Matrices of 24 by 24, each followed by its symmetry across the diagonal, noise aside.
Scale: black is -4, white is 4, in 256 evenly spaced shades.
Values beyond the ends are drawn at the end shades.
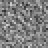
antisymmetric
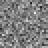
neither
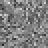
antisymmetric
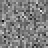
neither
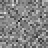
symmetric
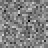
neither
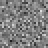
antisymmetric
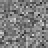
neither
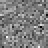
neither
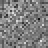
symmetric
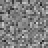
symmetric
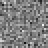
antisymmetric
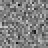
neither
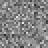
symmetric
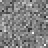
symmetric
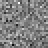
neither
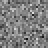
neither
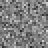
antisymmetric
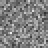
symmetric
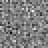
antisymmetric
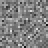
symmetric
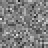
antisymmetric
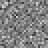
symmetric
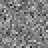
antisymmetric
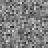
antisymmetric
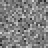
symmetric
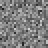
neither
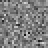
neither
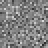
symmetric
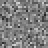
antisymmetric
